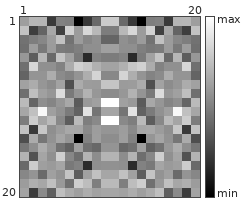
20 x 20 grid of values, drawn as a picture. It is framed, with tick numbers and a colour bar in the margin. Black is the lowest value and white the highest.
Slope: none. Ninth with the highest average: centre. Average level on the scale: 60%. Mirror symmetry: left to right.
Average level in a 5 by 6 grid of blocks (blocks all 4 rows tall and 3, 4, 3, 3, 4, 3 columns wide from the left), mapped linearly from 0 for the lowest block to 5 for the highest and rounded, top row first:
102201
223322
425524
112211
233332
